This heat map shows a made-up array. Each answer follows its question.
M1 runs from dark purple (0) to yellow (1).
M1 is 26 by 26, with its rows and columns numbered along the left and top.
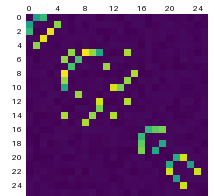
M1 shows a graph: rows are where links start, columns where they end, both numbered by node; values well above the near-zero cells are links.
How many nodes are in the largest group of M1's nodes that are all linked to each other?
3
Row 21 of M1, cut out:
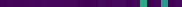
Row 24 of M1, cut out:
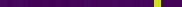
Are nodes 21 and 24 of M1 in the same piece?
yes
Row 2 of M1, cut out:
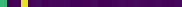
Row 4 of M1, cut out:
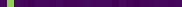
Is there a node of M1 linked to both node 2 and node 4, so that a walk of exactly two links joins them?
no
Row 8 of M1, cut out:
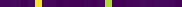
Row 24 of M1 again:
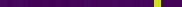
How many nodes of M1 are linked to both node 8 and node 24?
0
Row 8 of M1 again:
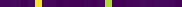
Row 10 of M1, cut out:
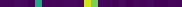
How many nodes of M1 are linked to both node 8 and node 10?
1
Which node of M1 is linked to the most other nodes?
node 5
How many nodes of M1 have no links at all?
1
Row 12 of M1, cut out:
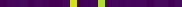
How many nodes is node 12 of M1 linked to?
2
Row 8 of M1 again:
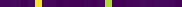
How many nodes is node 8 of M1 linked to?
2
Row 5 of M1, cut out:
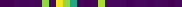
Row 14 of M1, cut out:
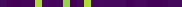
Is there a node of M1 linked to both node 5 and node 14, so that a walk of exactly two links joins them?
yes
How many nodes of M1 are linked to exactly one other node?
8
